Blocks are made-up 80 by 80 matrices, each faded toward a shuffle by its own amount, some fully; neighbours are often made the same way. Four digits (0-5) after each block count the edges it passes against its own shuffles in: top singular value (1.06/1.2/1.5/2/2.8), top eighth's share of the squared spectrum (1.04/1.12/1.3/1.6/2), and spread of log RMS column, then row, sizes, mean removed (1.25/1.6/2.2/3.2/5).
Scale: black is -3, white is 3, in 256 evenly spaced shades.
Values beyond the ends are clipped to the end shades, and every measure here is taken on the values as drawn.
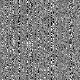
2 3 4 0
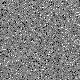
1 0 0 0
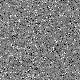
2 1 0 0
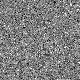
0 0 0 0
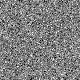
0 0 0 0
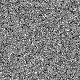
0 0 0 0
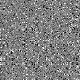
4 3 2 1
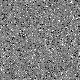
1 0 0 0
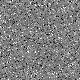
0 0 0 0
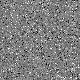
2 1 0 0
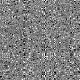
4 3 2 1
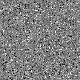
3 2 1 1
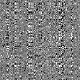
4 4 3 2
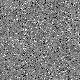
2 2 0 0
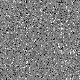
3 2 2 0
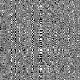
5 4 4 2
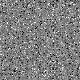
3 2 1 0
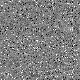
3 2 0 0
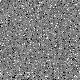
0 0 0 0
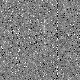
3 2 2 0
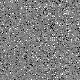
3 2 1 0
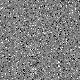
3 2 1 0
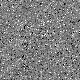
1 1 0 0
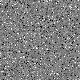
1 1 0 0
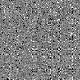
4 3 2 2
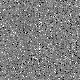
2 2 1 0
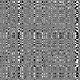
5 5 4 3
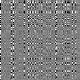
5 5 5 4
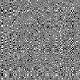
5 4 3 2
